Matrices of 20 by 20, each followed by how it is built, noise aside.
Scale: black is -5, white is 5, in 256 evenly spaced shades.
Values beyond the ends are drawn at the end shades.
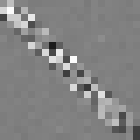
banded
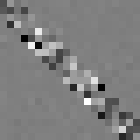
banded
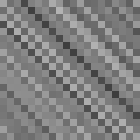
Toeplitz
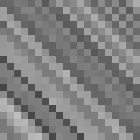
Toeplitz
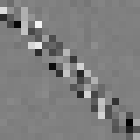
banded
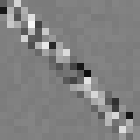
banded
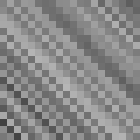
Toeplitz
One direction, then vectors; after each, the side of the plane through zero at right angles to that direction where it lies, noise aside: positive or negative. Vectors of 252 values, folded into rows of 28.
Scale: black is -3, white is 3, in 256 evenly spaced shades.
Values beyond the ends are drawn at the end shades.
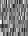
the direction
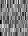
negative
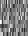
positive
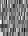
positive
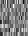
negative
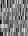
negative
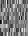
negative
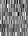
positive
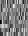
negative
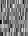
negative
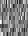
positive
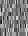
negative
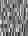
positive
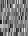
negative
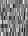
positive
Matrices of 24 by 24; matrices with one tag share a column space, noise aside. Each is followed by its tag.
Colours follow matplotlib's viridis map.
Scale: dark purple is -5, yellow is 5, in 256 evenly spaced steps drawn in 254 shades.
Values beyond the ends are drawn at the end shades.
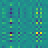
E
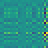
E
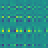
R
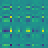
R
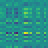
E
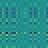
E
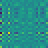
E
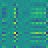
E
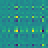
R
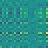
E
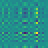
E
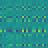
R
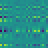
R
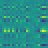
R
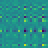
R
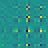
R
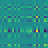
R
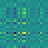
E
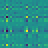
R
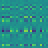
R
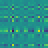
R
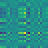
E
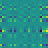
R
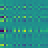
R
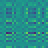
E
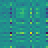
E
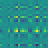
R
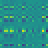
R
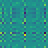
E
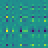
R
